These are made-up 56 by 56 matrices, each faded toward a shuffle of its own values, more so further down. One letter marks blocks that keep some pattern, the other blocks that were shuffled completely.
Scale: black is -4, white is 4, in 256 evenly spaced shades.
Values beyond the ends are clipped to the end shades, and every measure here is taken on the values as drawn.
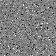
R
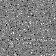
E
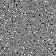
E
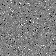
R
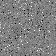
R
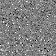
E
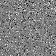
E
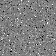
R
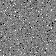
R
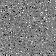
E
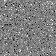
E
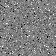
R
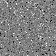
R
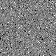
E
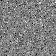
R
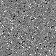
R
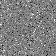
R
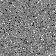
R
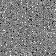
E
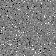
E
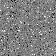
R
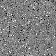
E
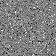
R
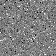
R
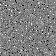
E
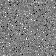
R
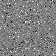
E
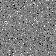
E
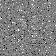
E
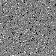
R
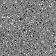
R
